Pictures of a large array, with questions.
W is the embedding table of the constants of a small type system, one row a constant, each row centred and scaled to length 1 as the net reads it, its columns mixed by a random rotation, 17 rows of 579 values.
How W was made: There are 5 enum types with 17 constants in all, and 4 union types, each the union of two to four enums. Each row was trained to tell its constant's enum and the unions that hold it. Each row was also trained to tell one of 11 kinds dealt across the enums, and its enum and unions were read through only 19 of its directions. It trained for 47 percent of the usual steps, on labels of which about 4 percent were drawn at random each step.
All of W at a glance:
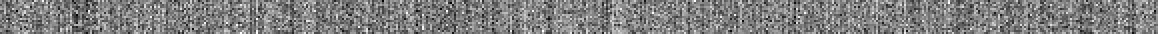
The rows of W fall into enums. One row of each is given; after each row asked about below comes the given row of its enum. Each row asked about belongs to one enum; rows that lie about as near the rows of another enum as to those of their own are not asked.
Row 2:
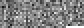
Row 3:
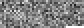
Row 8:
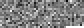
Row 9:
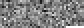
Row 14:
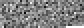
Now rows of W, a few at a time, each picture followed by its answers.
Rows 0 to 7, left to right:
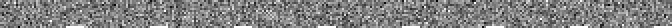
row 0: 9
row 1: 9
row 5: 2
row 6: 3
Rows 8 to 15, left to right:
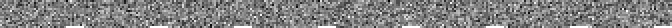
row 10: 8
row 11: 9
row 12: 2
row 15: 9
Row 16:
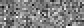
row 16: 2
